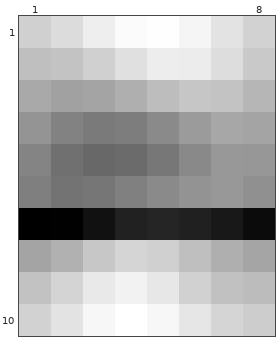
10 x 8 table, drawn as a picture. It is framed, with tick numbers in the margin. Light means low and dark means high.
The bottom middle is the ninth with the lowest average. The ninth with the highest average is the middle left. Row 7 stands out from the rest. There is no overall slope.
